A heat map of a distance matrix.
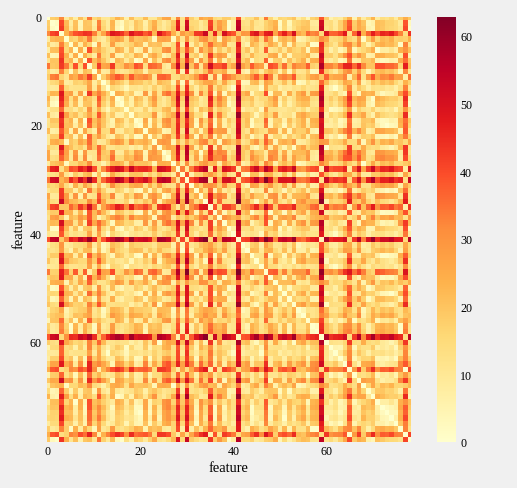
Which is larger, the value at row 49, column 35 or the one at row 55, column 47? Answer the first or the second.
the second
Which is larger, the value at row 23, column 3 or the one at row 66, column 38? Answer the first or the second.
the first
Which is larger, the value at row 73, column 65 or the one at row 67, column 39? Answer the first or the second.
the first
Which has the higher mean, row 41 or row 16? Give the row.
41
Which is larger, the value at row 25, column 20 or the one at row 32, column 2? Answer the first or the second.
the first
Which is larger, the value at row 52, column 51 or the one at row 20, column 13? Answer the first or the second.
the first
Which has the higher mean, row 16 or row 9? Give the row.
9
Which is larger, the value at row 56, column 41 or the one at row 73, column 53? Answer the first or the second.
the first
